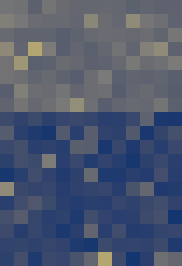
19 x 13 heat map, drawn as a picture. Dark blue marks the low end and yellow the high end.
Stripes: none. Average level on the scale: 30%. Calmest part: top middle. Seam: horizontal, 40% of the way down, the top part higher.
